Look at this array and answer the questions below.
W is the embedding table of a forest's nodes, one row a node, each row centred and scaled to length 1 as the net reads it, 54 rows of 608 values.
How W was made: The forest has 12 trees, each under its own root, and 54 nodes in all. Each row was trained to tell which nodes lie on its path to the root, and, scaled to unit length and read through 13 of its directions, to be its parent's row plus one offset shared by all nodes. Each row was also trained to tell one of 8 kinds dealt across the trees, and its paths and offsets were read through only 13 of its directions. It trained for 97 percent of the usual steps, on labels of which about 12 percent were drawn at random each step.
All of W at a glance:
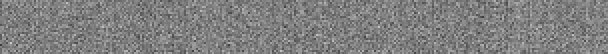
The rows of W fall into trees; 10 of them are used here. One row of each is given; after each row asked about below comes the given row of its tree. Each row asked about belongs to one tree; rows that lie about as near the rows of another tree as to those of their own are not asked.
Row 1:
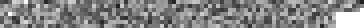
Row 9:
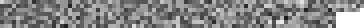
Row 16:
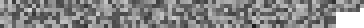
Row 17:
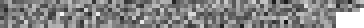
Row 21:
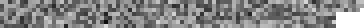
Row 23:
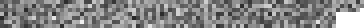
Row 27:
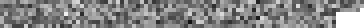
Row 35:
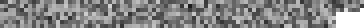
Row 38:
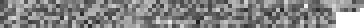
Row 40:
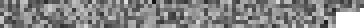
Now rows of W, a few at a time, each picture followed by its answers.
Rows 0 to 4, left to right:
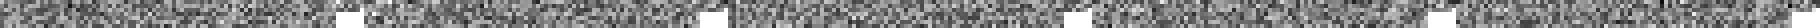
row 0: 9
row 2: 17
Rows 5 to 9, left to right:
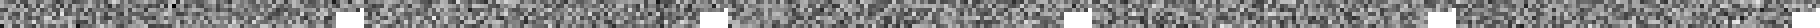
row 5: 16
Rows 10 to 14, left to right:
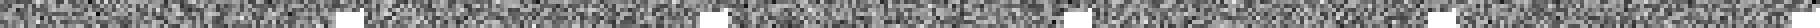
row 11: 1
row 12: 40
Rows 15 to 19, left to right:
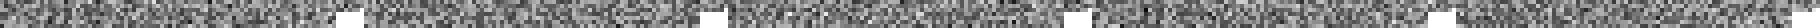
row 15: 17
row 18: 17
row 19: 38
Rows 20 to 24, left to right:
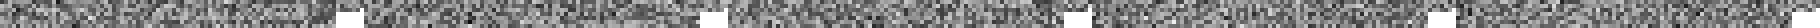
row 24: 23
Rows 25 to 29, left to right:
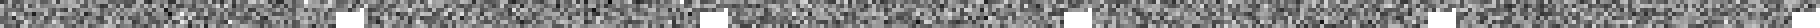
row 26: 35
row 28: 16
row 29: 9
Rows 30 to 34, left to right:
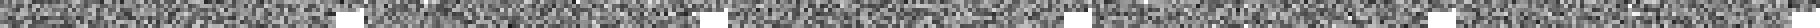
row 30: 1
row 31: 38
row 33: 23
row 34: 1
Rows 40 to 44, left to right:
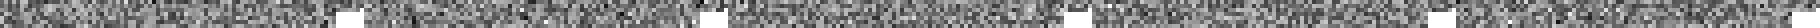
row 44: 1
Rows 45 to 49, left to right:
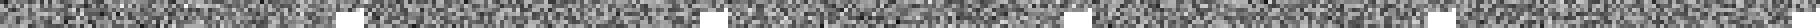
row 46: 16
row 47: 1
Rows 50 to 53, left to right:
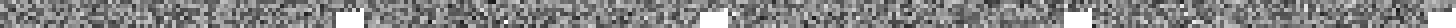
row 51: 17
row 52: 27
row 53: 16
